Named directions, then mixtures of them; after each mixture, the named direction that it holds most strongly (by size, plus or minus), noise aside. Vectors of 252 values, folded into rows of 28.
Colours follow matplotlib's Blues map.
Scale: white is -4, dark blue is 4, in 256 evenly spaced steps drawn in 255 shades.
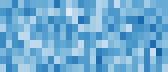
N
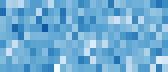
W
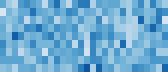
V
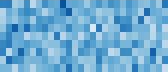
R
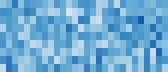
N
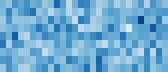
N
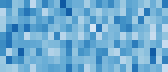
R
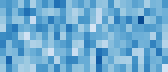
N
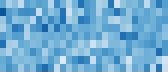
W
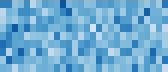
R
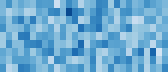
N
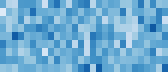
V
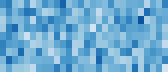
R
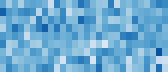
W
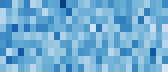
R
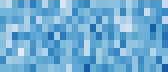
R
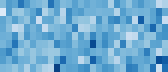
W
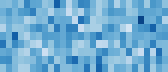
N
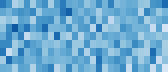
R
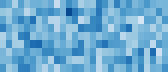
N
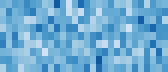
N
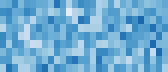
N
